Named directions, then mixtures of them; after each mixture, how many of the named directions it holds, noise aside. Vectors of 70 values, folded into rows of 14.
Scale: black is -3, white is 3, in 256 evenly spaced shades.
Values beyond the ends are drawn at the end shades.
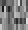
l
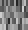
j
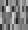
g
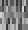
one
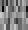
three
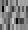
two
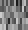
one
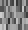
one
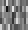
one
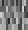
one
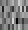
three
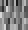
two
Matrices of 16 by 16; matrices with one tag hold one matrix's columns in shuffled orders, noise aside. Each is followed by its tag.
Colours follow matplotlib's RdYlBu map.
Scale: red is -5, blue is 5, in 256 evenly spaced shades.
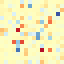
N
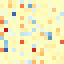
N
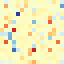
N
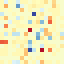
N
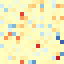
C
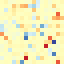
C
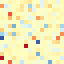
C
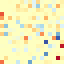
C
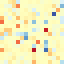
N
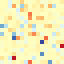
C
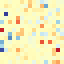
N
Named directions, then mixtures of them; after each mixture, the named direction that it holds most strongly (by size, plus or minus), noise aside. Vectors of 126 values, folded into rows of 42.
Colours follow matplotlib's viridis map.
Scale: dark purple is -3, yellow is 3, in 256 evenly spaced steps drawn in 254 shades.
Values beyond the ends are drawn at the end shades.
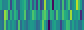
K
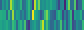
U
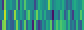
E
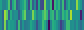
K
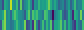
E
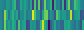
K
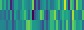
U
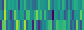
E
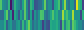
U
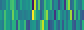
U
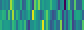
U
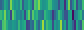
U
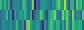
U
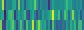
E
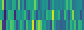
E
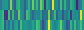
K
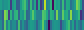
K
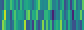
E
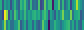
K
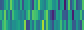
U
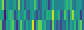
E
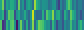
E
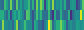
K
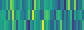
U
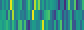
U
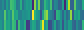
U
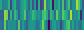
K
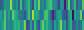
U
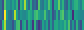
E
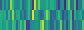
U
